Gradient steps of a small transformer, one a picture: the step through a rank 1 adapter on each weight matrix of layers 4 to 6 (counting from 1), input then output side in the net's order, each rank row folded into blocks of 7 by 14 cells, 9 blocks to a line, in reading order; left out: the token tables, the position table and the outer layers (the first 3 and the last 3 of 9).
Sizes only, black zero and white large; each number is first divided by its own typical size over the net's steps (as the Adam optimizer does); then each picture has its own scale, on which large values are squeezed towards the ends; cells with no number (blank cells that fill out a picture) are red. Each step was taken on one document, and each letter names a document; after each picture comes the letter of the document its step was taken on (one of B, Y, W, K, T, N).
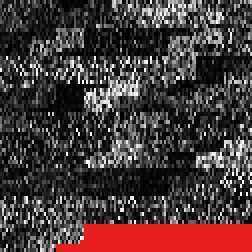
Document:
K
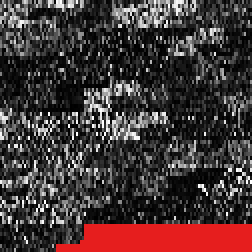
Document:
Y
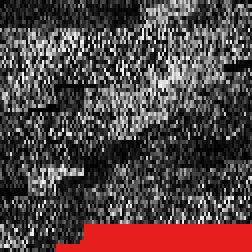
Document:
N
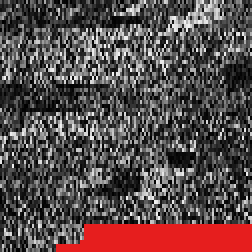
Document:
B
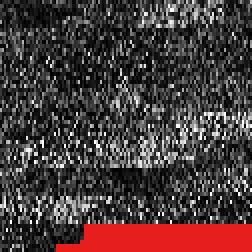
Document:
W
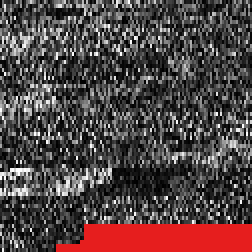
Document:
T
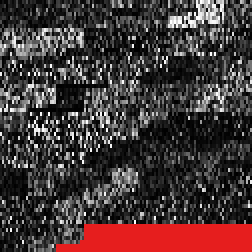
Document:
Y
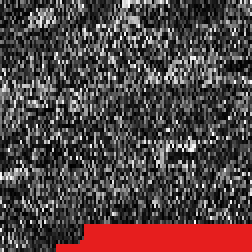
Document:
T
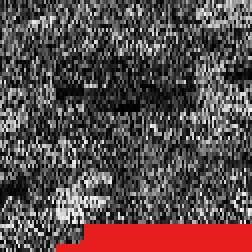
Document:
B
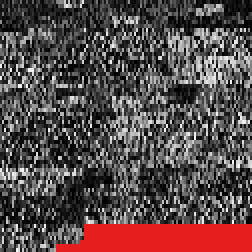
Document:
N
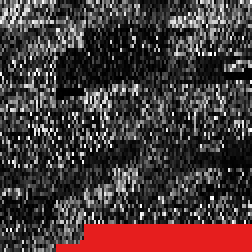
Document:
Y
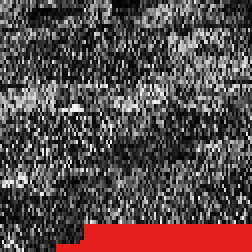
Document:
N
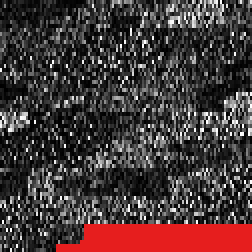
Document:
W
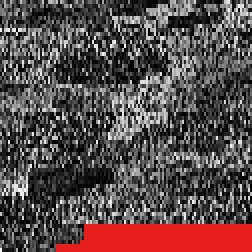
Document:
N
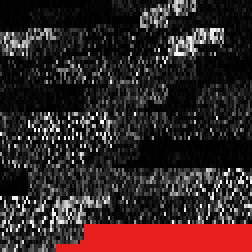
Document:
Y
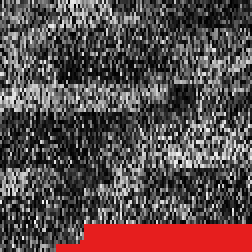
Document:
N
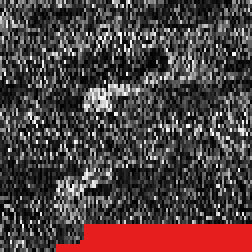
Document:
T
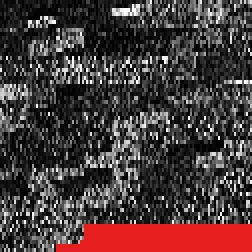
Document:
K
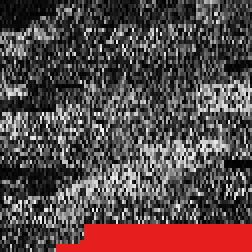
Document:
B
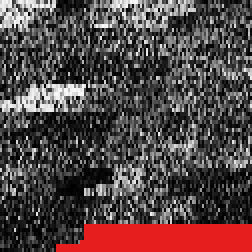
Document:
N
